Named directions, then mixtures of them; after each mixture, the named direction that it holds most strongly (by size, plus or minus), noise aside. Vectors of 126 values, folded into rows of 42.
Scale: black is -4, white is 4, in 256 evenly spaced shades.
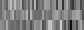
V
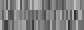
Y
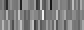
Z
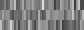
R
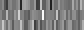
Z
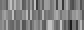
V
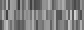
Y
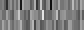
Z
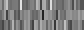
Z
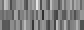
Z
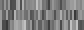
Y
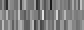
Z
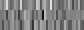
Z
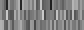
Z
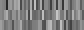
V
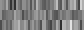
V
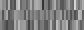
Y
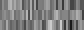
V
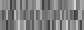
Y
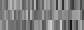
V
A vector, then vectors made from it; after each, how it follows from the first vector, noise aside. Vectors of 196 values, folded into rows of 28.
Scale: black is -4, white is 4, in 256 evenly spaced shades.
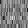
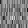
copied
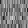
copied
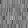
shrunk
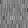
shrunk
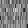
reversed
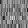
copied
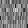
reversed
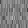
shrunk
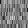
copied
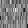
reversed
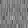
shrunk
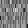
reversed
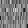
reversed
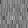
shrunk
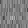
shrunk
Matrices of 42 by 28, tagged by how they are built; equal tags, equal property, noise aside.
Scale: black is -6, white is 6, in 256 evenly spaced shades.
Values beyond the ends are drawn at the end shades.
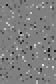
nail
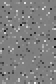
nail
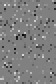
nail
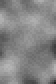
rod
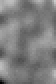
rod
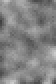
rod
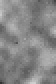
rod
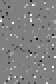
nail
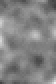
rod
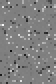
nail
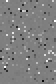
nail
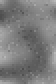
rod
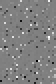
nail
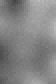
rod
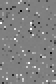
nail
